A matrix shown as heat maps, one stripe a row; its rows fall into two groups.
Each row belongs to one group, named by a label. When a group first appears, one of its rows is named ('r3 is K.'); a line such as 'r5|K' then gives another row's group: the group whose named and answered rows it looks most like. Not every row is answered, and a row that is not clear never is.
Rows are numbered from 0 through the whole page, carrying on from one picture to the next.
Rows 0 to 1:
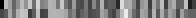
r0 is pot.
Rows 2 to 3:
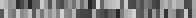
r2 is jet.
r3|pot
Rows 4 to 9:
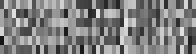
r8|pot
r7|jet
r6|pot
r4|pot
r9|jet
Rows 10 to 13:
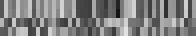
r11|pot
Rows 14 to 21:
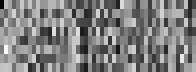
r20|jet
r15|jet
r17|jet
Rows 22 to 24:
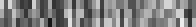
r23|jet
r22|jet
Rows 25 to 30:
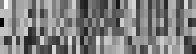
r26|pot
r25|pot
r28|pot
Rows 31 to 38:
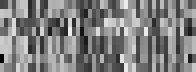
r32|pot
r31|pot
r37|pot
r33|jet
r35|pot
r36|pot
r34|jet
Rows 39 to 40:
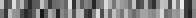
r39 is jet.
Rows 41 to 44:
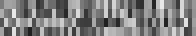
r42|jet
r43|pot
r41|jet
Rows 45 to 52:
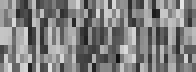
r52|pot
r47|jet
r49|pot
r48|pot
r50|pot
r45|jet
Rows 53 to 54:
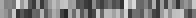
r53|pot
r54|jet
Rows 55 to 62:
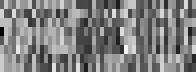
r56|jet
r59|pot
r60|pot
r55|pot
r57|pot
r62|jet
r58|pot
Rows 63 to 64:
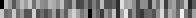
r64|jet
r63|pot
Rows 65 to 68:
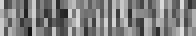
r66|jet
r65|jet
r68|jet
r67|jet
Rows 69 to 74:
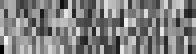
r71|pot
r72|jet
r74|pot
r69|jet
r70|jet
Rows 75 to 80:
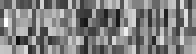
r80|pot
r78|pot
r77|pot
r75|jet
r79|jet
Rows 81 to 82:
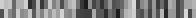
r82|pot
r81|pot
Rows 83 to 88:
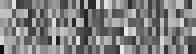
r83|jet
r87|jet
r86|pot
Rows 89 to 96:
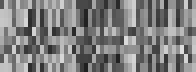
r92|jet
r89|pot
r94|jet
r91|pot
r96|pot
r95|pot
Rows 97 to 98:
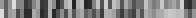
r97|jet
